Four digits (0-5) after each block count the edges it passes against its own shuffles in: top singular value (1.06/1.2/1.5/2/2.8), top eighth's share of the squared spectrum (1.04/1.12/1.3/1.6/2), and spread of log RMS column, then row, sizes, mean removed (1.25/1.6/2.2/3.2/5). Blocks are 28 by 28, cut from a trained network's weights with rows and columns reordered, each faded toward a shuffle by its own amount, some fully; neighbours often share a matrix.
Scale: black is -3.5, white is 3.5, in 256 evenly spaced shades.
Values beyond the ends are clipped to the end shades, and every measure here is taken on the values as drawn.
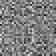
3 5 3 1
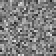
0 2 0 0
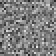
1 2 0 0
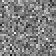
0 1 0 0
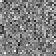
2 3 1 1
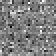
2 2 2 0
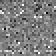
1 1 0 0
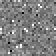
0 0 0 0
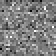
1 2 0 0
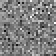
0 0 0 0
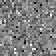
0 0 0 0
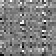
2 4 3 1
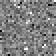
0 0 0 0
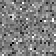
0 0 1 0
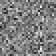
2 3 1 0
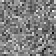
1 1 0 0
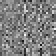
3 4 2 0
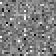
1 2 0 0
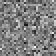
2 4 2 0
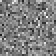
2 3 0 0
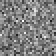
0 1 0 0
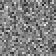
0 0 0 0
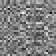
3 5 2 1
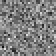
1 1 0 0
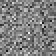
2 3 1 0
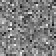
0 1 0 0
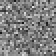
0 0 0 0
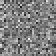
3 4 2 1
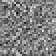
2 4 2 0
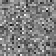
1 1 0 0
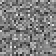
2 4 1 0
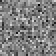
1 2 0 0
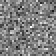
1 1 0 0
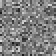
3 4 2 0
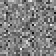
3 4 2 0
